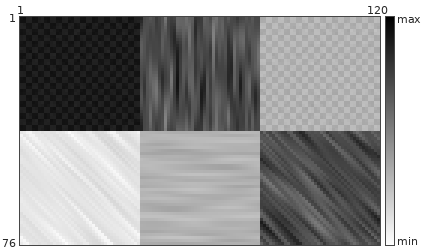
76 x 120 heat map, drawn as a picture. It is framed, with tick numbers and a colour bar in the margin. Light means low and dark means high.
It is made of 2 by 3 panels. Panel 1,1: very high, checkered, faint in contrast. Panel 1,2: high, streaked downward. Panel 1,3: low, checkered, faint in contrast. Panel 2,1: very low, slanting down to the right, faint in contrast. Panel 2,2: low, streaked across, faint in contrast. Panel 2,3: high, slanting down to the right.
